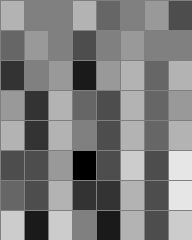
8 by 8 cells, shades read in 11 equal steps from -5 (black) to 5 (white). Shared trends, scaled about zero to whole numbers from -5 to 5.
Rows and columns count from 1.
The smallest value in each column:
-3 -4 0 -5 -4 0 -2 -2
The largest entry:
4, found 2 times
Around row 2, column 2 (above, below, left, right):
0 0 -1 0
